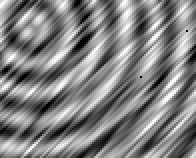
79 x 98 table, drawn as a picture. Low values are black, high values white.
Lone odd cells: 2, each lower than its neighbours. Average level on the scale: 50%. Slope: none. Rings: centred on the top left.
